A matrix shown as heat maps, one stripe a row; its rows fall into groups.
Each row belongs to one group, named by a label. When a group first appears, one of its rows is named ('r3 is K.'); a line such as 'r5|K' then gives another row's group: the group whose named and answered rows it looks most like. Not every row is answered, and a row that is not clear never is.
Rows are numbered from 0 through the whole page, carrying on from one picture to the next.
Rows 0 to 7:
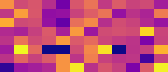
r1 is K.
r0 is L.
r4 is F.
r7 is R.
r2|L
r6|F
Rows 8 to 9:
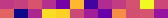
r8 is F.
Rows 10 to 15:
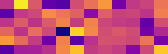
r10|K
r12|F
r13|L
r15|R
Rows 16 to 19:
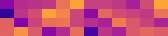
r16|R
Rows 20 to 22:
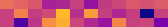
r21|F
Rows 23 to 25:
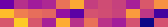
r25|F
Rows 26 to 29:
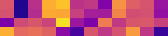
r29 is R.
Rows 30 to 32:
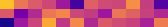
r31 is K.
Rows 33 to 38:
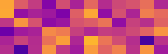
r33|L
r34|L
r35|K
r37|F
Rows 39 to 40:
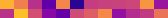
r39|L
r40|K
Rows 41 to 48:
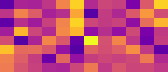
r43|R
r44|F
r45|F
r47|L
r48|L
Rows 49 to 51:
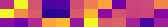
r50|L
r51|F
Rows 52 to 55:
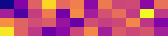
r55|L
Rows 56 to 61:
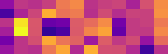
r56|R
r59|K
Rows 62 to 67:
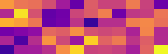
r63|K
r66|F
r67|R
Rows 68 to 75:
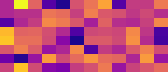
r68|K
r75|K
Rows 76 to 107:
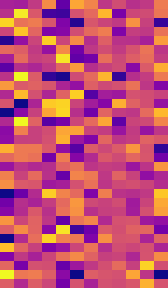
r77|K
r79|K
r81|L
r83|R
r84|K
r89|K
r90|F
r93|L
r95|L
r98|R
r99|R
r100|L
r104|R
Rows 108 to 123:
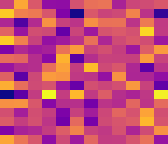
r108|K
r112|L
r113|R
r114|L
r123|L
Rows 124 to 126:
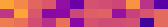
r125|K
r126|F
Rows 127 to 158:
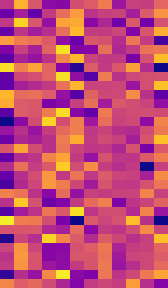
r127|K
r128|R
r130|R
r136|R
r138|L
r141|R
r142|R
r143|F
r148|L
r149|K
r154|K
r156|K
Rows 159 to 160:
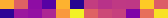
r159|L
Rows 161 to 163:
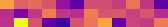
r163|K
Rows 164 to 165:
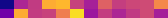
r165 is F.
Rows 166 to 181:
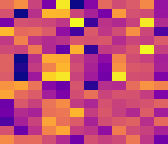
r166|L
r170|K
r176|L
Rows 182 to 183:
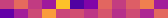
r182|L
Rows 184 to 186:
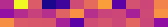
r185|R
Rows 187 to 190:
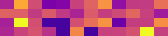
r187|K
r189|K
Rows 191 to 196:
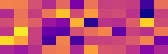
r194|K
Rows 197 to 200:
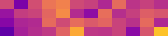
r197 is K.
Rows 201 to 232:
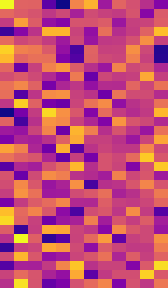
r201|L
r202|F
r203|K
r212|K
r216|R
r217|L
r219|R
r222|K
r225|L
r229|K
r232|K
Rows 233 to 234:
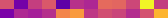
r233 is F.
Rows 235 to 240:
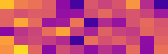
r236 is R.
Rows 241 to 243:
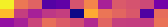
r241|L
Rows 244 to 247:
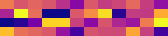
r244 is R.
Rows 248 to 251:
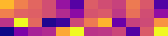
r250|K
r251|R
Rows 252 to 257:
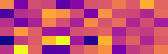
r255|K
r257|K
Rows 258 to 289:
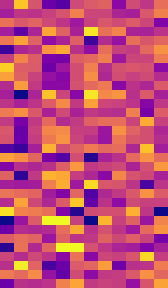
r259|R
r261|F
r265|L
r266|L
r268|F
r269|F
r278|F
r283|R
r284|L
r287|K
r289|R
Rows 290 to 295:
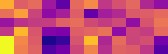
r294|L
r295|L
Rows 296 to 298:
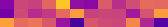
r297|R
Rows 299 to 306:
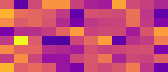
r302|R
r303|K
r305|K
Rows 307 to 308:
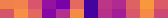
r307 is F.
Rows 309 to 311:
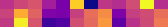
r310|K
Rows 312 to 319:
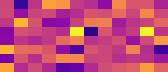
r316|R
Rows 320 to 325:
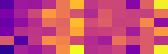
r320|R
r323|R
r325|R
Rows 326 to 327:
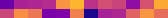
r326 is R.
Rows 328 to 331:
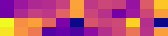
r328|R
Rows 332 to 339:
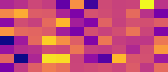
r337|R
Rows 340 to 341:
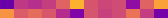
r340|R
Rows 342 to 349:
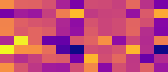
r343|R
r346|K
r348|F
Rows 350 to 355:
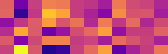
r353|K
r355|K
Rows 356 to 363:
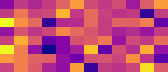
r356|R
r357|F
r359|F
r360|K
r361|L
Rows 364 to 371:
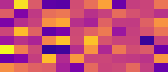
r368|F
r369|L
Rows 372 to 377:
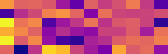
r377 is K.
